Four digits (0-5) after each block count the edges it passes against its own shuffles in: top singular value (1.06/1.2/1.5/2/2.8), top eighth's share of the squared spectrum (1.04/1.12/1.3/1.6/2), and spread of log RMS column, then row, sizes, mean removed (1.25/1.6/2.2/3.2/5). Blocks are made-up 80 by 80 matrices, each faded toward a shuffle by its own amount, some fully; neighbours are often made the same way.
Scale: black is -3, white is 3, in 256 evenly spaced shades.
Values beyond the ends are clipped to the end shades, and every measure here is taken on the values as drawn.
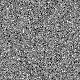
0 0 0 0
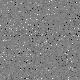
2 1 0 1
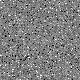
0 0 0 0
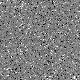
0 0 0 0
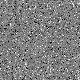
0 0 0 0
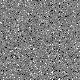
1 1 2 1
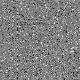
2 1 1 0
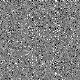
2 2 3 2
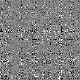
2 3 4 3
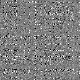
2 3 3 3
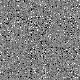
1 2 2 2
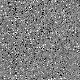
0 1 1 1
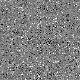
1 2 2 1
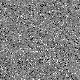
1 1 1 1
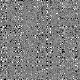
2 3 3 3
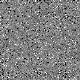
1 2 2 2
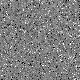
0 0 1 0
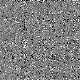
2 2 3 2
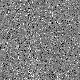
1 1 1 0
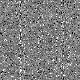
1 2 2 0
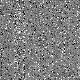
1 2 2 0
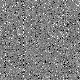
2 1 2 0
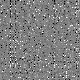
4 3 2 0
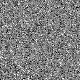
2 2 0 0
